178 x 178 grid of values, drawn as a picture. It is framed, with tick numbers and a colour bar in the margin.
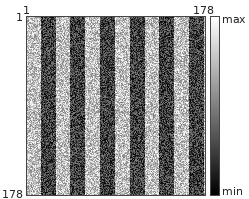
The histogram is flat. Upright stripes repeat 6 times across the table. There is no overall slope. On average the colour sits 50% of the way up the scale.
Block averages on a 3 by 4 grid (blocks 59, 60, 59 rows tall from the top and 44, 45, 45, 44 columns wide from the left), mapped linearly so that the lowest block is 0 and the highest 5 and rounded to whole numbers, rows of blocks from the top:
5050 / 5050 / 5050
